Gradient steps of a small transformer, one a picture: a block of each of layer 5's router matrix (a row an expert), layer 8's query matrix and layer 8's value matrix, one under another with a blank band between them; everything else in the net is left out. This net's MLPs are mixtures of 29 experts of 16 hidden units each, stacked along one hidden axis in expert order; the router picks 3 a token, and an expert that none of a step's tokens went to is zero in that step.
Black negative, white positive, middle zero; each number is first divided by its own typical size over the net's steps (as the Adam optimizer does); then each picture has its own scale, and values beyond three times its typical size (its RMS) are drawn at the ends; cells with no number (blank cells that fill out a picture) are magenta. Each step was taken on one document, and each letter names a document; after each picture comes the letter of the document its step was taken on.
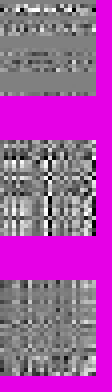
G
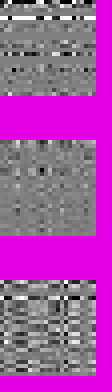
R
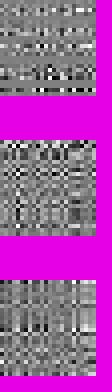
G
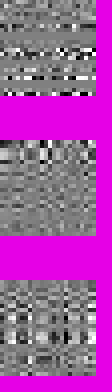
R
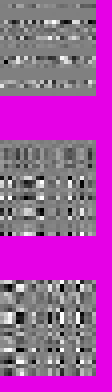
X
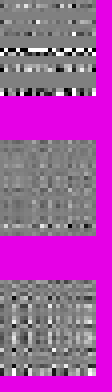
R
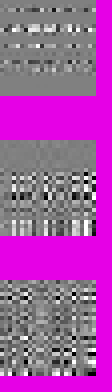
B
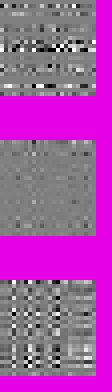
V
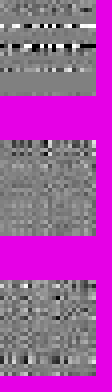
B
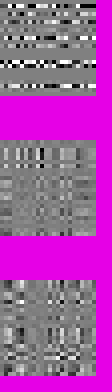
X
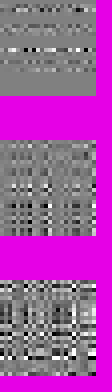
B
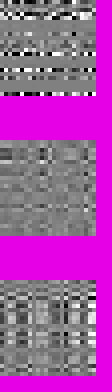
R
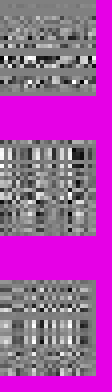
X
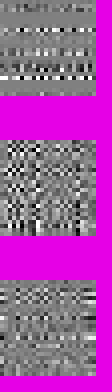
G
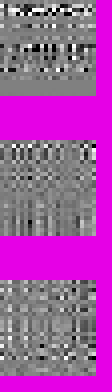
B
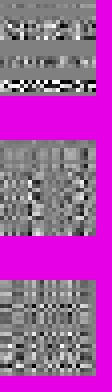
X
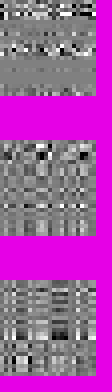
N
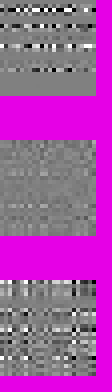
B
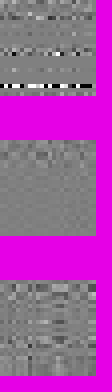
N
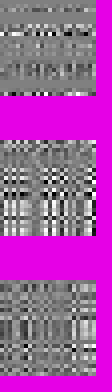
G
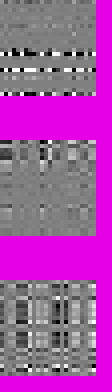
R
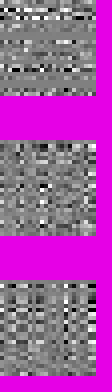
R
